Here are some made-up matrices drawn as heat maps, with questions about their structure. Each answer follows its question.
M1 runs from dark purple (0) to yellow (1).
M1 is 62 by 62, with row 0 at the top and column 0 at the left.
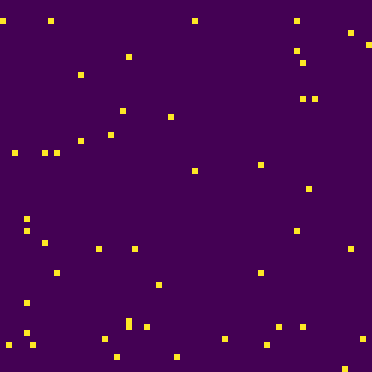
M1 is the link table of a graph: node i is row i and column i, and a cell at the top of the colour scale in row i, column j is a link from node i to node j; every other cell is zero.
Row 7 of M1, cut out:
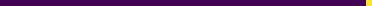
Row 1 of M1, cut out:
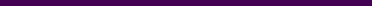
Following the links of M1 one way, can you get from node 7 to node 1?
yes
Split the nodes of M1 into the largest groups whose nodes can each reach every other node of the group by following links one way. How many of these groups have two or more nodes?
0
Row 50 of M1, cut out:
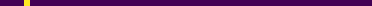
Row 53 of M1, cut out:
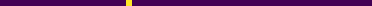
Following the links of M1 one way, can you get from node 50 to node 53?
no
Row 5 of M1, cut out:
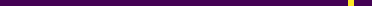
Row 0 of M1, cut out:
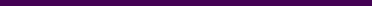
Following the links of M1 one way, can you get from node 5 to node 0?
no
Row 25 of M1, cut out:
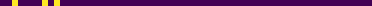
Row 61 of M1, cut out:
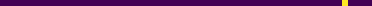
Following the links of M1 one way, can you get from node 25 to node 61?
yes
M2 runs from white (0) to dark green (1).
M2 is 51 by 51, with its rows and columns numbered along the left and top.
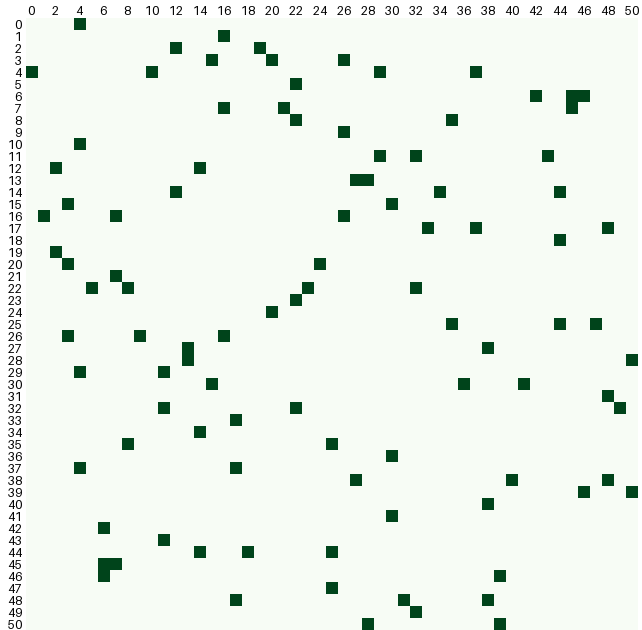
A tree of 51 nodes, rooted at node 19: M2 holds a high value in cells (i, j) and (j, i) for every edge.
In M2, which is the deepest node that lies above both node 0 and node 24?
4
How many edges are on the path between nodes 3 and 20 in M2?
1
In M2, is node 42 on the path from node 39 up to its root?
no
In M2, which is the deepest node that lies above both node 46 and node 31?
48
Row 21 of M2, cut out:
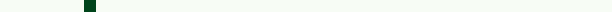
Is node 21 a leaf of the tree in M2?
yes
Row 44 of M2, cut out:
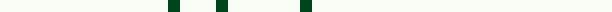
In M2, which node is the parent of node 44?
14
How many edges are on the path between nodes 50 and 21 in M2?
6
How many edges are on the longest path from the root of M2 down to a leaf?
31
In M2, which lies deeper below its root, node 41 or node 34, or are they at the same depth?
node 41
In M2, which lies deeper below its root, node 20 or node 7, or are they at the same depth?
node 20
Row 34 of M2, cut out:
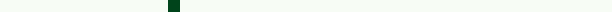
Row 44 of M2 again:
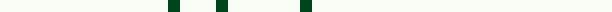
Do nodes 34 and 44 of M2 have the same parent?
yes
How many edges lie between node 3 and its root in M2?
28
